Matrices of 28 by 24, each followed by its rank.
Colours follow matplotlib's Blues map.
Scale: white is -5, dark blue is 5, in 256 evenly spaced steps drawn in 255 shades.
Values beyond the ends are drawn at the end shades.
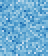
full rank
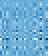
two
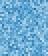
full rank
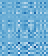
two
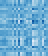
two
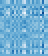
two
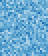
full rank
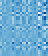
two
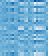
two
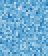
full rank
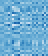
two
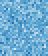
full rank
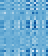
two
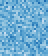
full rank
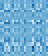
two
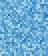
full rank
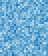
full rank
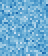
full rank
